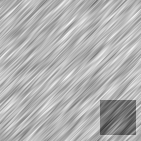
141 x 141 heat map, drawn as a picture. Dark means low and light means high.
On average the colour sits 70% of the way up the scale. The values are skewed, with a long tail toward low values. The bottom right is the ninth with the lowest average. In the bottom right lies a patch that is lower than the rest. The grain runs diagonally up to the right.
